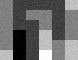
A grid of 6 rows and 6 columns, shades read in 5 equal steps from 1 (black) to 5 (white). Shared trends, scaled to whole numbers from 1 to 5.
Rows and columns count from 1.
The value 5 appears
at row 6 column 4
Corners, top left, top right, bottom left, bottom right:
3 4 4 4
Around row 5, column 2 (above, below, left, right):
1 1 3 2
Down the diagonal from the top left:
3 2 2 4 3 4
